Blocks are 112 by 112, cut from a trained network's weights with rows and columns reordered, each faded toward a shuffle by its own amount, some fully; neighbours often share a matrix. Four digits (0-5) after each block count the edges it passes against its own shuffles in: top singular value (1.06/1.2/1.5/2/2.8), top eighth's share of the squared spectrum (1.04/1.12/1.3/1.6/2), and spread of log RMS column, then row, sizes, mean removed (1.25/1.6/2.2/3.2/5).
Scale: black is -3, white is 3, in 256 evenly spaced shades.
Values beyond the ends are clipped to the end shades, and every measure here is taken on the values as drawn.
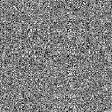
3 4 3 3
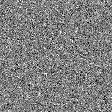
2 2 0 0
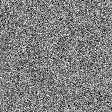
0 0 0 0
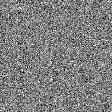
3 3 1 1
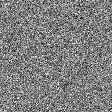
1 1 0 0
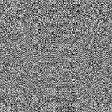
4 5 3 2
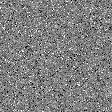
0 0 0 0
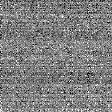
4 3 3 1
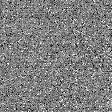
2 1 1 0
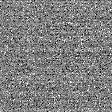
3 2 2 0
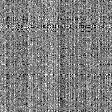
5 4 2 4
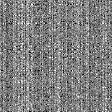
4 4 1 3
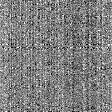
4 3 1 3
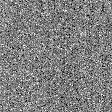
1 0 0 0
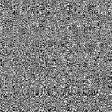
4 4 3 3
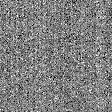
2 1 0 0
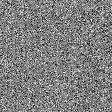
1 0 0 0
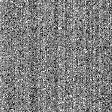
3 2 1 2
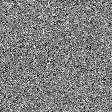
0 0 0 0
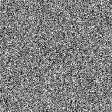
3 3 1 0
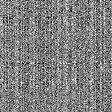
4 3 1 3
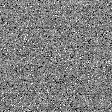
1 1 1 0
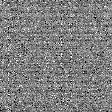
3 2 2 0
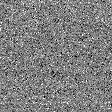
0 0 0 0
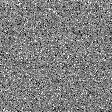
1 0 0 0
